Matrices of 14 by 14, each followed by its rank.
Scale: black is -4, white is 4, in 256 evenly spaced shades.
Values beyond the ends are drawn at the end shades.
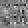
three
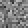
full rank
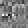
three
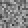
full rank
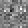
three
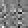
three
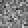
full rank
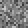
full rank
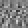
three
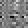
three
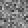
full rank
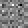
three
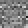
three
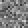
full rank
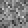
full rank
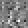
three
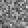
full rank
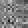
three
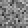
full rank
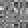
three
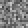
full rank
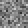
full rank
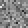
full rank
